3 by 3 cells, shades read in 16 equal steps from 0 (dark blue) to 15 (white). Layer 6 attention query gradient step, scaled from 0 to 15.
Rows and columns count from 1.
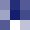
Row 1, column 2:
1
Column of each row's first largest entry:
1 1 2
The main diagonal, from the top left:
7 0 11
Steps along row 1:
down up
